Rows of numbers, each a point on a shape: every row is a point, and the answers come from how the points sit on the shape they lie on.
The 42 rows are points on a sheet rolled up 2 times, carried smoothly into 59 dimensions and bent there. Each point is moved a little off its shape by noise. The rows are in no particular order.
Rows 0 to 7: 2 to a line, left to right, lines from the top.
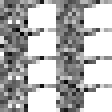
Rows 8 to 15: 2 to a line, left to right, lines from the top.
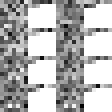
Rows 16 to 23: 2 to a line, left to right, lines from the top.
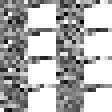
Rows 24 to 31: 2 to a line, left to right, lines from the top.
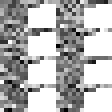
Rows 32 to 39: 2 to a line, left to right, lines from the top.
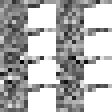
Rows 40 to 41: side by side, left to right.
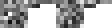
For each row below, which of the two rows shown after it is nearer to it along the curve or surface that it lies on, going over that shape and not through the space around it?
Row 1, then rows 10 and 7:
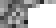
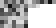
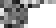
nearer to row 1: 10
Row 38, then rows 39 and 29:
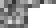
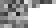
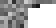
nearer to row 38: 39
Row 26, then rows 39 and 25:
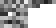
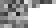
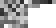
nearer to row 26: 25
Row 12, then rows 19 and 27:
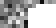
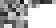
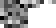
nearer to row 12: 19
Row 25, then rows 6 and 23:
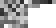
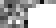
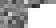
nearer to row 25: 6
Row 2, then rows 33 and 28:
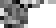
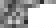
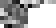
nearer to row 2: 28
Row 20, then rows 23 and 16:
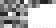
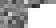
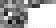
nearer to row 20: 16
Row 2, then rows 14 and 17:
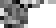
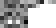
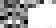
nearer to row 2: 17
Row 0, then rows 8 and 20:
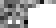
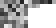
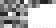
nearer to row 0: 8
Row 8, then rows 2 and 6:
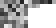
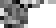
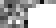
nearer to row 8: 6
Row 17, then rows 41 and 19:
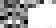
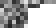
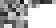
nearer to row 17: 41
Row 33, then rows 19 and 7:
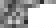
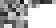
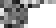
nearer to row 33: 19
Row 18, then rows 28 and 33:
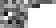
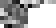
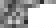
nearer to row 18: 28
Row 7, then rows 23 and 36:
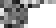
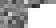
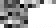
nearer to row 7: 36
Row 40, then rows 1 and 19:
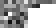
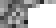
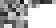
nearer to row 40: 19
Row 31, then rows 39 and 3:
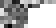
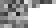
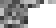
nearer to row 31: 3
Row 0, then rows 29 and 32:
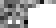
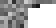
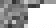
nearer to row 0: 32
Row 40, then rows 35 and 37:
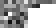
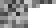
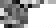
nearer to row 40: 37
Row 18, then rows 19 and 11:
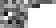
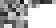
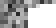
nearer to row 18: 19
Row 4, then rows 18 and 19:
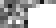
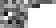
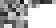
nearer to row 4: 19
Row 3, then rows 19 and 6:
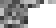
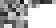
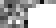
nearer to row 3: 6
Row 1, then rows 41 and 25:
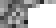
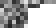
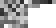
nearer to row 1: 25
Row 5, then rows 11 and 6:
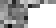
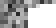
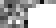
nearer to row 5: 6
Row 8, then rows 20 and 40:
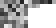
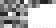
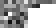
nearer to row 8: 20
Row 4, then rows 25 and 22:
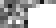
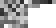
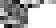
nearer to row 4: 25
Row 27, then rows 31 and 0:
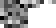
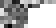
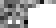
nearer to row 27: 31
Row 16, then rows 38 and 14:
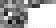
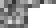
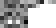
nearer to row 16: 14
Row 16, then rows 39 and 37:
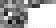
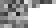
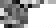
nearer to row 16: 37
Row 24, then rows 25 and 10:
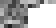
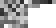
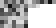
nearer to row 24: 10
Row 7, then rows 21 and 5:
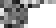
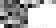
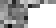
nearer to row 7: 21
